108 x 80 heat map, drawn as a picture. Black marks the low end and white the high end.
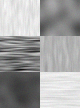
The table splits into 3 rows of 2 panels. Panel 1,1: very high, streaked downward, faint in contrast. Panel 1,2: middling, smooth. Panel 2,1: middling, streaked across, strong in contrast. Panel 2,2: high, streaked downward, faint in contrast. Panel 3,1: low, smooth, faint in contrast. Panel 3,2: very high, streaked across, faint in contrast.
